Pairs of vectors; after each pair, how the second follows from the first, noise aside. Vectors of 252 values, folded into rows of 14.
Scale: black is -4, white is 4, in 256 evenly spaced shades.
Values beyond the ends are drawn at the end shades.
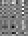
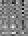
negated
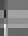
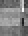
reversed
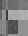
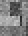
reversed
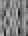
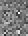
sign-scrambled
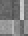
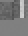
partly zeroed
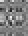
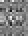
copied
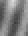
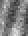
reversed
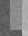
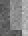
copied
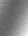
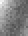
reversed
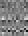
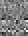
negated
